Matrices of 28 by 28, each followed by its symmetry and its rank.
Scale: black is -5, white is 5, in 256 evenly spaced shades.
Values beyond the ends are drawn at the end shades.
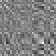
symmetric, rank three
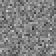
neither, full rank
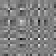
symmetric, rank two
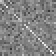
symmetric, full rank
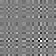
symmetric, rank one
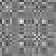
symmetric, rank three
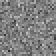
neither, full rank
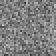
antisymmetric, full rank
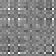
symmetric, rank two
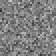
antisymmetric, full rank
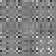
symmetric, rank two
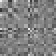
symmetric, rank three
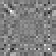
symmetric, rank three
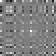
symmetric, rank two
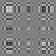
symmetric, rank one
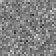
symmetric, full rank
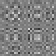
symmetric, rank two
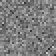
symmetric, full rank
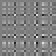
symmetric, rank one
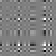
symmetric, rank one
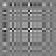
symmetric, rank one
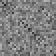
symmetric, full rank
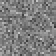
neither, full rank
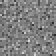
antisymmetric, full rank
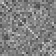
symmetric, full rank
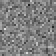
antisymmetric, full rank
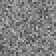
neither, full rank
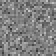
antisymmetric, full rank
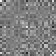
symmetric, rank three
